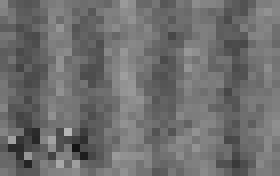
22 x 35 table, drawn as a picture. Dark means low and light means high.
Streaks run downward. An odd patch, rougher than its surroundings, sits in the bottom left. Stripes running up and down repeat 4 times from left to right. The bottom left is the roughest part. No single row or column stands out from its neighbours.
